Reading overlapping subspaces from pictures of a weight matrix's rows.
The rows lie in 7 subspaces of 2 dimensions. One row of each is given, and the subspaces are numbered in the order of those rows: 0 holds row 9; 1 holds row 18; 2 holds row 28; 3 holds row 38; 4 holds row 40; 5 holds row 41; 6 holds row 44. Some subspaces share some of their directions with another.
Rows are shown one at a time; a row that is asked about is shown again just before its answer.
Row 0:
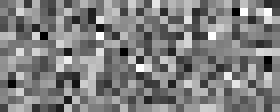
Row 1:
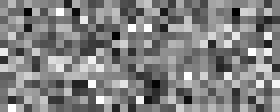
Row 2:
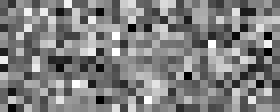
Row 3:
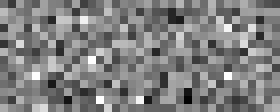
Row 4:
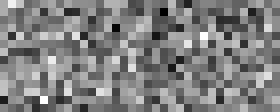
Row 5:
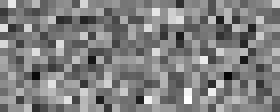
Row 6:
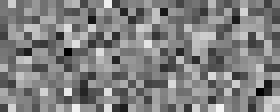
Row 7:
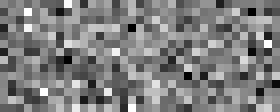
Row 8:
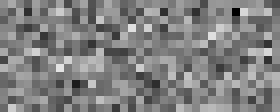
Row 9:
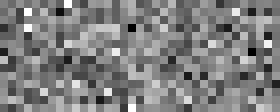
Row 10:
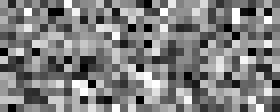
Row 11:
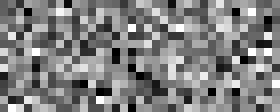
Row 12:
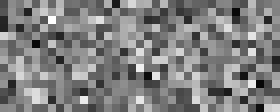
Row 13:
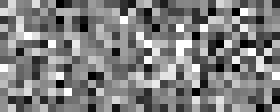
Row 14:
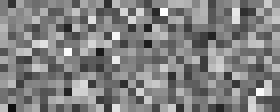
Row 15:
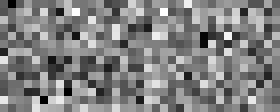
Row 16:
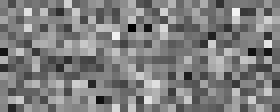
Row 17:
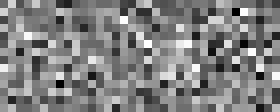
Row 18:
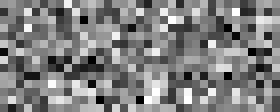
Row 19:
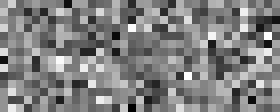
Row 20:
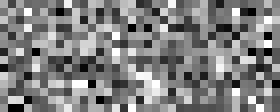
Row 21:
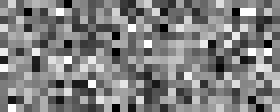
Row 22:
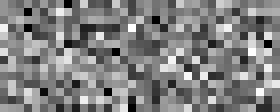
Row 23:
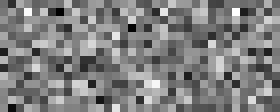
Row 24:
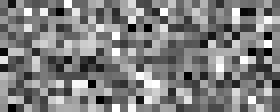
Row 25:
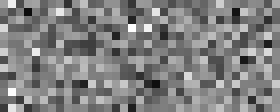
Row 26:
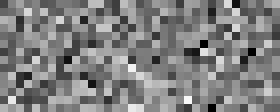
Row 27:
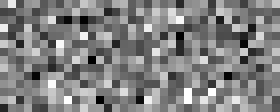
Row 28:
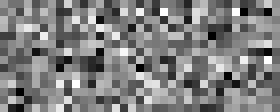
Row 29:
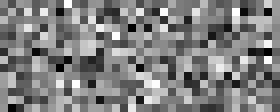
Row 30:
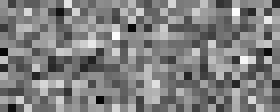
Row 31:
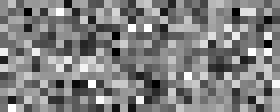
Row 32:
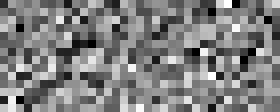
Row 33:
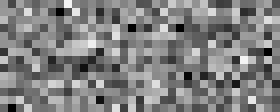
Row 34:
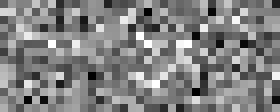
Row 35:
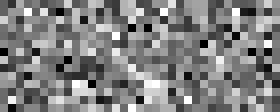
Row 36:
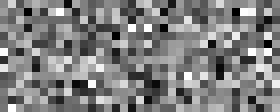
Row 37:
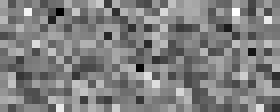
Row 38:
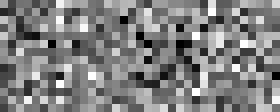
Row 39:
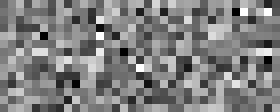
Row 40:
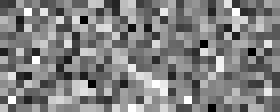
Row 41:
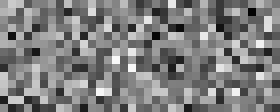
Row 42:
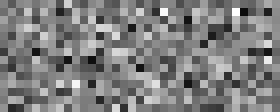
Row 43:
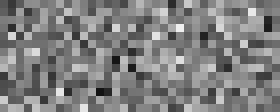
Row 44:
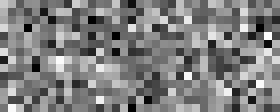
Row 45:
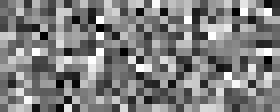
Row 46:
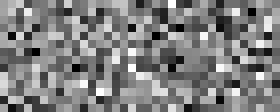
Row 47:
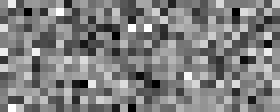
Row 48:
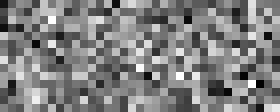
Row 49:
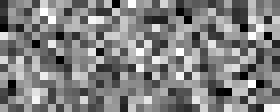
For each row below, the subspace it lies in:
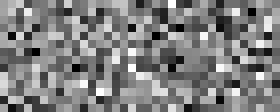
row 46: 5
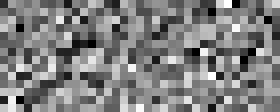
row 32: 4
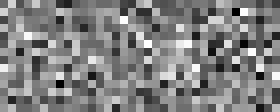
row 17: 3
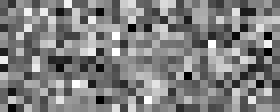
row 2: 6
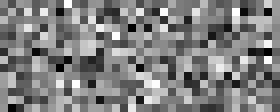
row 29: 2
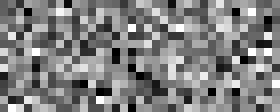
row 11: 5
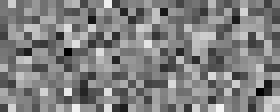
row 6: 0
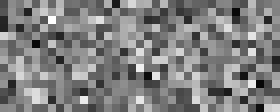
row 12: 6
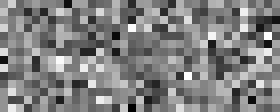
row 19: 6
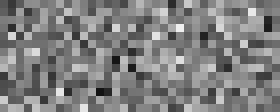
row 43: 5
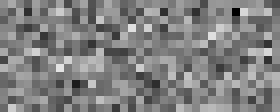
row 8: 2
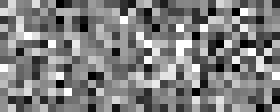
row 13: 3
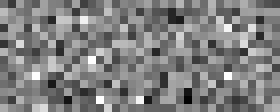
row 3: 1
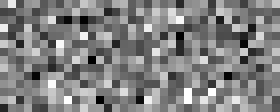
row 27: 1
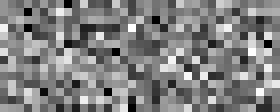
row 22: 0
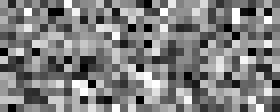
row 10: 6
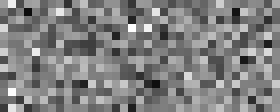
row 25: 1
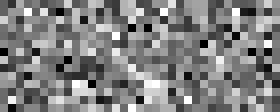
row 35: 4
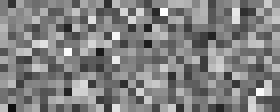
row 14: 0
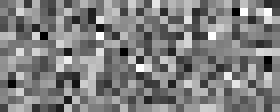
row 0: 2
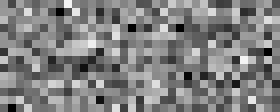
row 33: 4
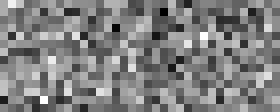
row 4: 5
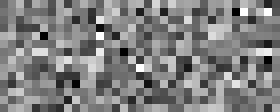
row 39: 2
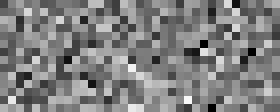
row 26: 4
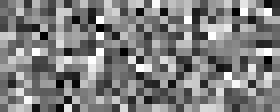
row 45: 2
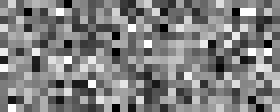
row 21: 3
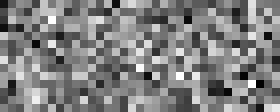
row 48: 6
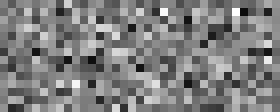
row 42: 2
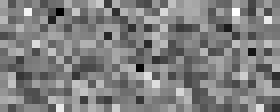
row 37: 6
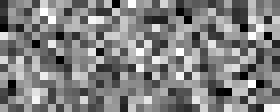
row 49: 6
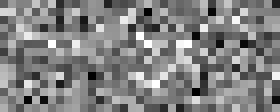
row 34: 3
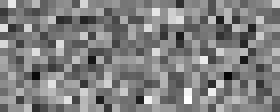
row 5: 1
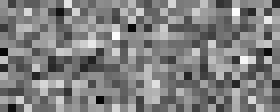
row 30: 4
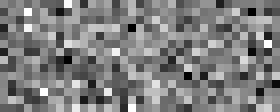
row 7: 0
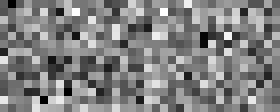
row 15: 5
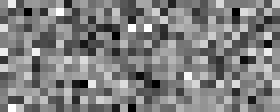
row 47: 1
